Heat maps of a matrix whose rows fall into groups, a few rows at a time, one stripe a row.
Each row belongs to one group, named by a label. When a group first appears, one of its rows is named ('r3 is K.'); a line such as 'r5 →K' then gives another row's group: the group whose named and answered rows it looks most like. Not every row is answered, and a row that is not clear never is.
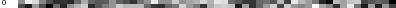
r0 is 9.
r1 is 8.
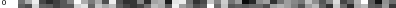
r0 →9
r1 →9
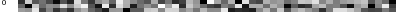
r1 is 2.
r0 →8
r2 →9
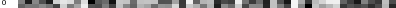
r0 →2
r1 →2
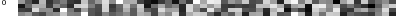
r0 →8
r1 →2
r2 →2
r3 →2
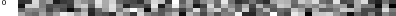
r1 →9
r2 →8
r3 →2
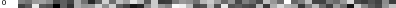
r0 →8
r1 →9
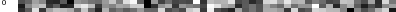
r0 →8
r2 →2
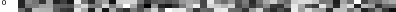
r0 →8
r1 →8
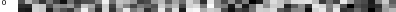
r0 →8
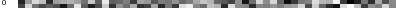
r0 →2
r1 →8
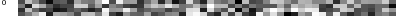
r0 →8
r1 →9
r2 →8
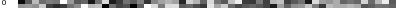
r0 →2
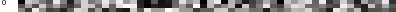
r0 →8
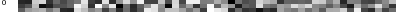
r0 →2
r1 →9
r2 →9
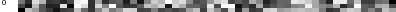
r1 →9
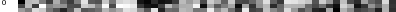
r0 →8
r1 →8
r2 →8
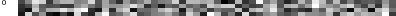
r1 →8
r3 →8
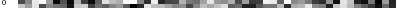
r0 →8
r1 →9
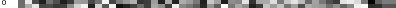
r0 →8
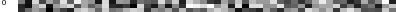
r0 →2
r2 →8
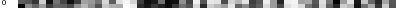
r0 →8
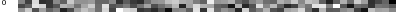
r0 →9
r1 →2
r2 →8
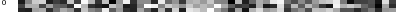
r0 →2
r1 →9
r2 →2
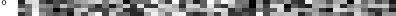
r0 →9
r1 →2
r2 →9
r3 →9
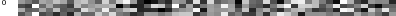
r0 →8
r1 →9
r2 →8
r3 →9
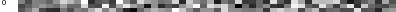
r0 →2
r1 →8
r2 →9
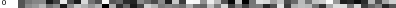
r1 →9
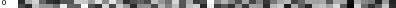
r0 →9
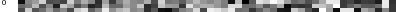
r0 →2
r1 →2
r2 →8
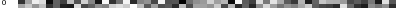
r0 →2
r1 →8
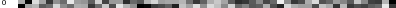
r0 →9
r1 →8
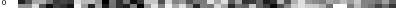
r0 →9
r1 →9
